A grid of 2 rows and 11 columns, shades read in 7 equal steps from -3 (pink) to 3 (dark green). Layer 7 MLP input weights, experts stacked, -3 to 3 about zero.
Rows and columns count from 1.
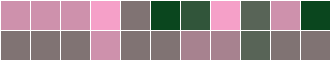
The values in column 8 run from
-3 to -1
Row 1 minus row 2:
-2 -2 -2 -1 0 3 3 -2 0 -2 3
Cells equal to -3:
2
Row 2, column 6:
0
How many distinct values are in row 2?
4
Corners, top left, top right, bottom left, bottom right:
-2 3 0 0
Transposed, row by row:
-2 0 / -2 0 / -2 0 / -3 -2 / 0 0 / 3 0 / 2 -1 / -3 -1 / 1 1 / -2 0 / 3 0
